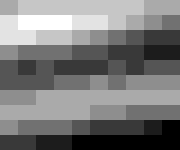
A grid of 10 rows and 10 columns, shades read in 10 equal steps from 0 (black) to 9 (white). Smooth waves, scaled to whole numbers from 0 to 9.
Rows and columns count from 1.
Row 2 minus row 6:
5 6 6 5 4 3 3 1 0 -1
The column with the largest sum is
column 1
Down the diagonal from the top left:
6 9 7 4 2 5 6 4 1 0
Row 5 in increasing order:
2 2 2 2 2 3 3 3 3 3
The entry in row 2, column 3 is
9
